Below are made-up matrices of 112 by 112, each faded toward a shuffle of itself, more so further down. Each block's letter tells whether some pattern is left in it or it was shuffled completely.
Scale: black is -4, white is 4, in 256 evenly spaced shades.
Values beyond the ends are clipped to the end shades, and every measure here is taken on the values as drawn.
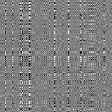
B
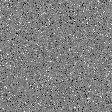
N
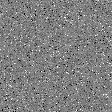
N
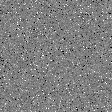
N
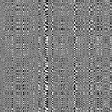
B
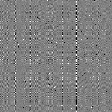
B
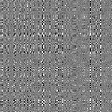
B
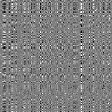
B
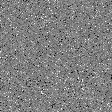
N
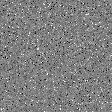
N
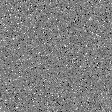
N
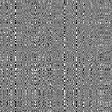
B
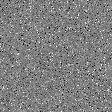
N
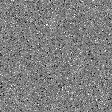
N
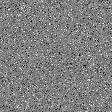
N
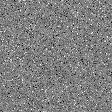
N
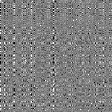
B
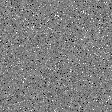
N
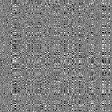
B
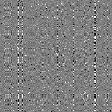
B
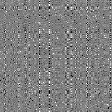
B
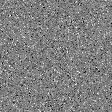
N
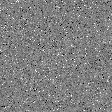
N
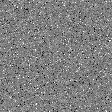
N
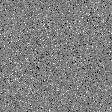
N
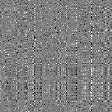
B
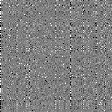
B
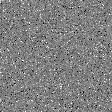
N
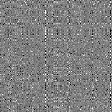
B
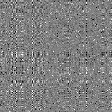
B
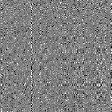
B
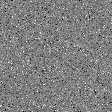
N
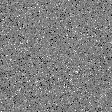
N
